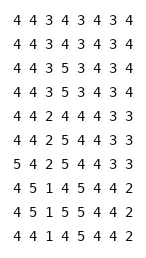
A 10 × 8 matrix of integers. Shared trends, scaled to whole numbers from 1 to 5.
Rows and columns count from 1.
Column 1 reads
4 4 4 4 4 4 5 4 4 4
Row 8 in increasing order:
1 2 4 4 4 4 5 5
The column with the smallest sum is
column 3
